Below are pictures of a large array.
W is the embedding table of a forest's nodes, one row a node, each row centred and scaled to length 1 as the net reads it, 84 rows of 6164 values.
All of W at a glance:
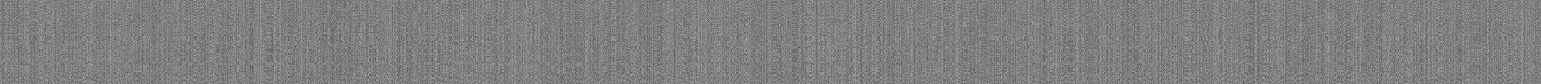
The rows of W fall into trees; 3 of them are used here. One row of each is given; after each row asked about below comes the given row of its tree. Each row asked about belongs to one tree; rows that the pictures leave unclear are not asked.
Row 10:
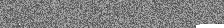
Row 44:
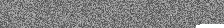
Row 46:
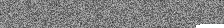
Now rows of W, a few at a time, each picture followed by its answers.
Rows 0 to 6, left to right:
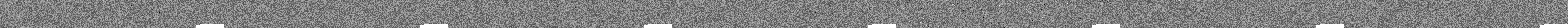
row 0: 44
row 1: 46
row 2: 46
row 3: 44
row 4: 10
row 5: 46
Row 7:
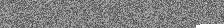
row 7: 10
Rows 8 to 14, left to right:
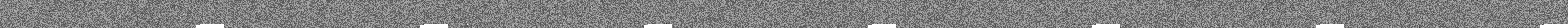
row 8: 44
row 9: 46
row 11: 44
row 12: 46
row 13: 44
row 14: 46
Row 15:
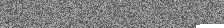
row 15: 10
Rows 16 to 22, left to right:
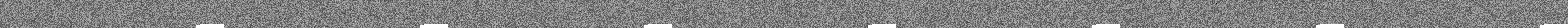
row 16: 44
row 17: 46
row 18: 46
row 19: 10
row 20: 44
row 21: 10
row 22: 46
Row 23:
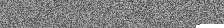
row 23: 44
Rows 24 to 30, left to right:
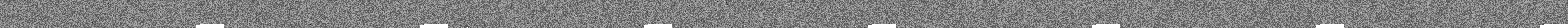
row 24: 46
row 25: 46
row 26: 10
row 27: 44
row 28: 46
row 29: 44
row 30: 46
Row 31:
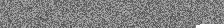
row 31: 44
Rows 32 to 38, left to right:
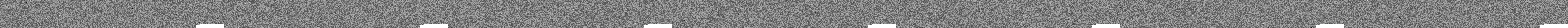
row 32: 10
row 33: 46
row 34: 44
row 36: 46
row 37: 46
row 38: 46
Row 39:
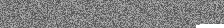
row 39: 46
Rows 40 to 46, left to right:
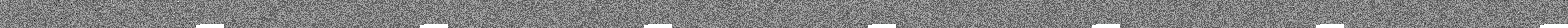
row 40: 46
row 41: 44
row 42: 44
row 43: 46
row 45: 44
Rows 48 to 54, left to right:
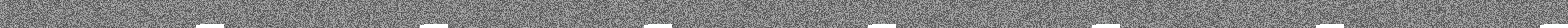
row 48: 46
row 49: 44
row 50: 44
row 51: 44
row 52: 44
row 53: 46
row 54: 10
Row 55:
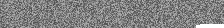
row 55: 44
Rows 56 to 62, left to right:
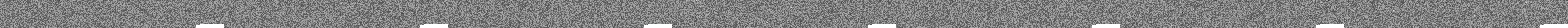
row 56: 46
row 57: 44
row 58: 44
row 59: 44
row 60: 44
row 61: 44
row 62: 46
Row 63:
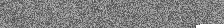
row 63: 10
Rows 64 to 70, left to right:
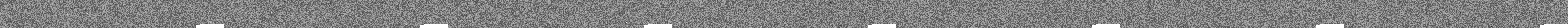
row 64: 10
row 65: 44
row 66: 46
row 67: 44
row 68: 44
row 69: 46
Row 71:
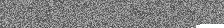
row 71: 44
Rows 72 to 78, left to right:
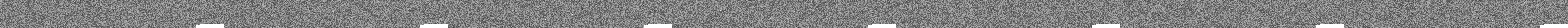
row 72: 46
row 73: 46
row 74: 44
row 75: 44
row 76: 10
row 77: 46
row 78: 46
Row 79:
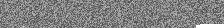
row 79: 44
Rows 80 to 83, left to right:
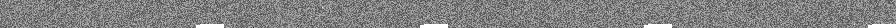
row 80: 44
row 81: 10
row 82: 46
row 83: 44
